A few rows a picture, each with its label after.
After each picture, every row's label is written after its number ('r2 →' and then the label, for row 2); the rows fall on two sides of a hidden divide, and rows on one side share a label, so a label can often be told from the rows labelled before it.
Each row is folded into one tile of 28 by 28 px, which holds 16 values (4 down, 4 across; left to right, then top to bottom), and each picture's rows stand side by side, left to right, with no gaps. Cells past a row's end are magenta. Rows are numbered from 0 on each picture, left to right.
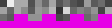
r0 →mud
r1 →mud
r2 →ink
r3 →ink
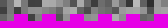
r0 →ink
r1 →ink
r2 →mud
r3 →ink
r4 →mud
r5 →ink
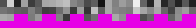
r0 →mud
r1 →ink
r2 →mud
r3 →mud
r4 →mud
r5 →ink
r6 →ink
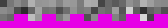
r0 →ink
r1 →mud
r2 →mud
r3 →mud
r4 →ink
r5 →mud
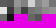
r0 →ink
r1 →mud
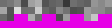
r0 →ink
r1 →mud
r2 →ink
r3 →mud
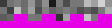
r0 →ink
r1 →ink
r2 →ink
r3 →mud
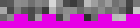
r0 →ink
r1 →mud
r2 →ink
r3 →mud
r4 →mud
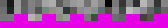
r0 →ink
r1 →mud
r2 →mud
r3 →ink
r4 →ink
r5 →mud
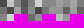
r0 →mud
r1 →mud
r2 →mud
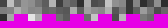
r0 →mud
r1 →mud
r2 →ink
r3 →mud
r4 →mud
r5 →ink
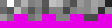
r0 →mud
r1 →mud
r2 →mud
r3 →ink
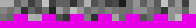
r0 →mud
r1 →ink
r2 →ink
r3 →ink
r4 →ink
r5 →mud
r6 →mud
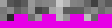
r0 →ink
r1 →mud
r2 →mud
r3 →ink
